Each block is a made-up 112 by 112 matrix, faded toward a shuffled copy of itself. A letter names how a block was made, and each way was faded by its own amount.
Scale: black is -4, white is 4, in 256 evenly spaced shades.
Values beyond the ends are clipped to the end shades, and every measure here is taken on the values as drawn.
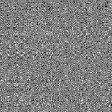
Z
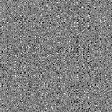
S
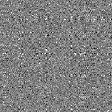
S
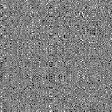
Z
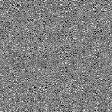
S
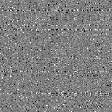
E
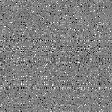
E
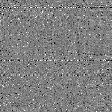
E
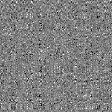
S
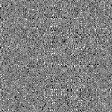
S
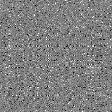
E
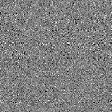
S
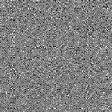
S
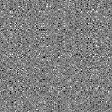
Z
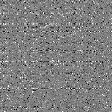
E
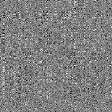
S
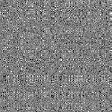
Z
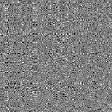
Z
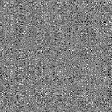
S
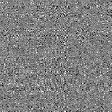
S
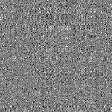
S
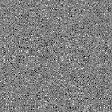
S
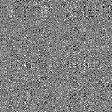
S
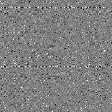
E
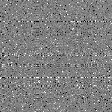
E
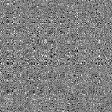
Z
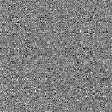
S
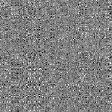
Z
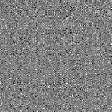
Z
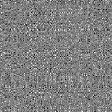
Z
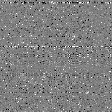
E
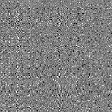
Z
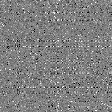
E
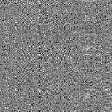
Z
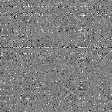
E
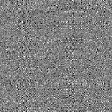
Z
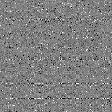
E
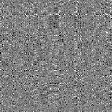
Z
